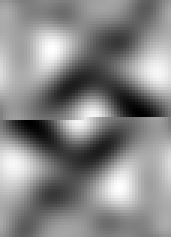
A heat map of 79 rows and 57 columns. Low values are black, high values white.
There is no overall slope. It looks the same turned upside down. On average the colour sits 50% of the way up the scale. The histogram is bell-shaped.
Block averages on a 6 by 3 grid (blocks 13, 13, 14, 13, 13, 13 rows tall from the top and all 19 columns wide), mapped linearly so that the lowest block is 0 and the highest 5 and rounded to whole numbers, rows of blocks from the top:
3 2 1 / 5 1 4 / 2 1 0 / 0 0 2 / 4 1 5 / 1 2 3
